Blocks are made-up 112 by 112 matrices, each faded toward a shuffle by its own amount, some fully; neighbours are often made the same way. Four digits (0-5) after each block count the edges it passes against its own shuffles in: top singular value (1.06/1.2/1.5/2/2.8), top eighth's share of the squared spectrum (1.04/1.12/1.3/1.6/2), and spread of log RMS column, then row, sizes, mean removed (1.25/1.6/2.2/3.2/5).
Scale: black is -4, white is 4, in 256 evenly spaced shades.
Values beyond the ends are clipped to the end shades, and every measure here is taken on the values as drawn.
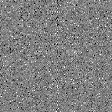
4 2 1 1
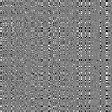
5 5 4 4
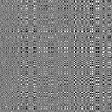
5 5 4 4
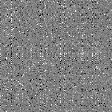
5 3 2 2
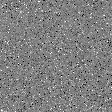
0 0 0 0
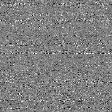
3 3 0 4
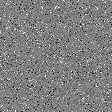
0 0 0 0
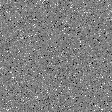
0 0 0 0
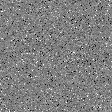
0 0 0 0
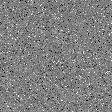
0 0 0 0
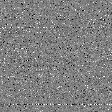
3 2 0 2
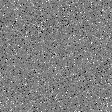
0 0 0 0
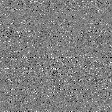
3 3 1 3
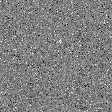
0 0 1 0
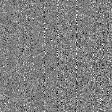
2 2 3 0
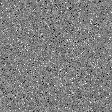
0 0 0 0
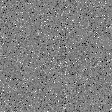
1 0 0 0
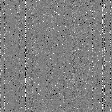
3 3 3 0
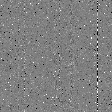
4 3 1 0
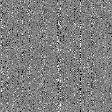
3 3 3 0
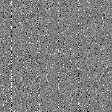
3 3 3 0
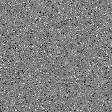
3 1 0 0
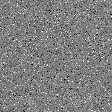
1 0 0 0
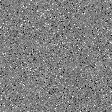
2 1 0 0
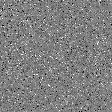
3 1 0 0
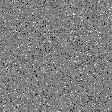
3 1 0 0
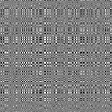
5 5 4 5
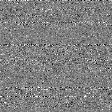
2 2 0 4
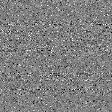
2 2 0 3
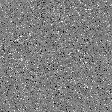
2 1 0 0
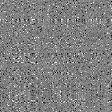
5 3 2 2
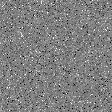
3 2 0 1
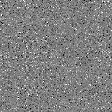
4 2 1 1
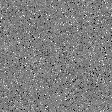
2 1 0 0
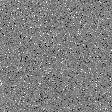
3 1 0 0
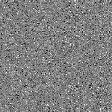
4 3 2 1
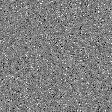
3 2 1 0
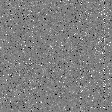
2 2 1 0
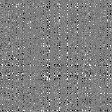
3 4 4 3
